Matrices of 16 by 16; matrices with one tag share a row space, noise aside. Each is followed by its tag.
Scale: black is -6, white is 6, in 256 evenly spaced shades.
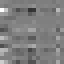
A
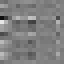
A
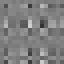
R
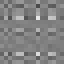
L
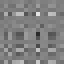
L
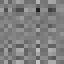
L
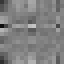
A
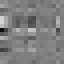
A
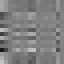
A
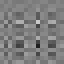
L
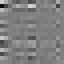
A
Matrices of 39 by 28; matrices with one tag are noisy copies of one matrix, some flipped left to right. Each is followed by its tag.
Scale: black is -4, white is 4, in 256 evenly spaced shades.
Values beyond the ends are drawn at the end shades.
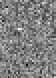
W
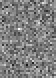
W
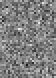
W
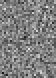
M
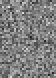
M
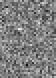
W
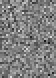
M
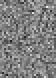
M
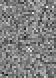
M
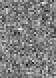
W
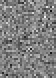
M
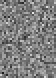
M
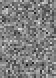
W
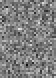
W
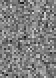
M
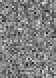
W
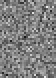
M
